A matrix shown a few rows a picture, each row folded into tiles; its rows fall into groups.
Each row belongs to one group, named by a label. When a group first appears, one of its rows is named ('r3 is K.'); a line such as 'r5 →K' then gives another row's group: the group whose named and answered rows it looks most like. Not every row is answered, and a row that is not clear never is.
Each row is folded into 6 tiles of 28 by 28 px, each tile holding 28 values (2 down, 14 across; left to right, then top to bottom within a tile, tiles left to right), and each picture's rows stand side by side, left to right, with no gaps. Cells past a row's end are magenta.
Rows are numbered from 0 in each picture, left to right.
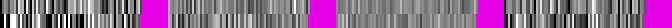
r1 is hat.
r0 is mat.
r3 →mat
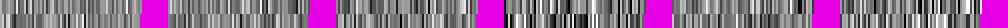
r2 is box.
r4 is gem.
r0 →hat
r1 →gem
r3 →mat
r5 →box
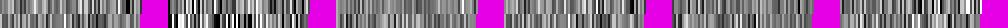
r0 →gem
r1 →mat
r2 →hat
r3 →gem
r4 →mat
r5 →box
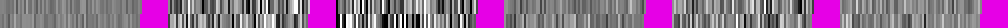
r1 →box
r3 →hat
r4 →gem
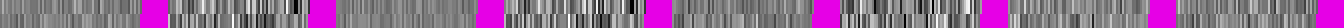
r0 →gem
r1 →gem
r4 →hat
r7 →gem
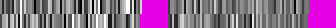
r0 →box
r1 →mat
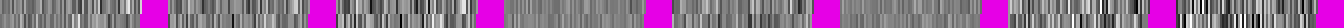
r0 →box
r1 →box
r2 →box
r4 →gem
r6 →gem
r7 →mat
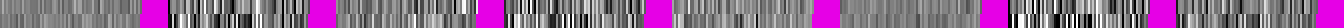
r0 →gem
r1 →mat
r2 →box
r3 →mat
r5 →gem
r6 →mat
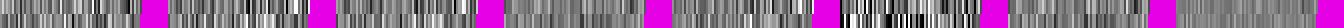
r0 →gem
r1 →box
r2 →box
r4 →box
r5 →mat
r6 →gem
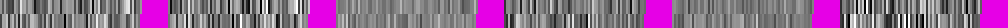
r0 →box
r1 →box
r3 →mat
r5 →mat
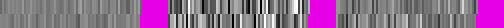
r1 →box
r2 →hat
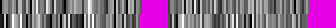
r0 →mat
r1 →mat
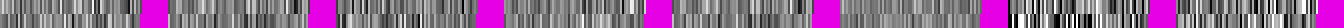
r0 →gem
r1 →gem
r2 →mat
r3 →box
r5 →gem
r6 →mat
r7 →box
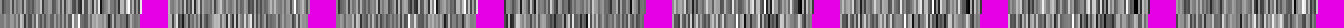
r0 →box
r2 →box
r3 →mat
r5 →gem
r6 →gem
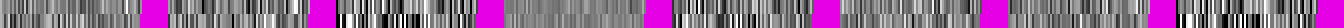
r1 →box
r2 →mat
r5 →gem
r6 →box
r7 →mat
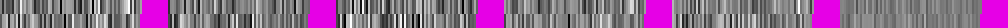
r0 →box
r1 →mat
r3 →box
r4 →hat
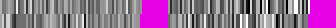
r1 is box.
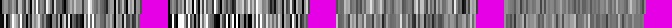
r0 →mat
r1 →mat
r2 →gem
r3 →hat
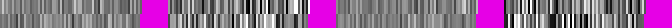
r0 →gem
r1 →box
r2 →box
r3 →mat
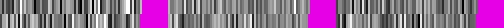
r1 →hat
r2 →mat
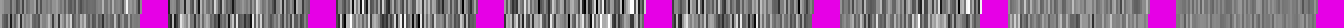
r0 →hat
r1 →mat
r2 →mat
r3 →box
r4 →mat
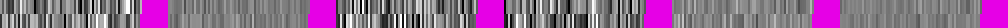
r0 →box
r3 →mat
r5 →gem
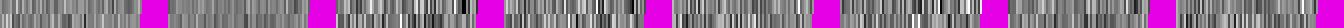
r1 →gem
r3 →gem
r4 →hat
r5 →box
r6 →gem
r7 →hat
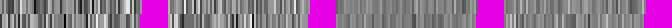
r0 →box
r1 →hat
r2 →gem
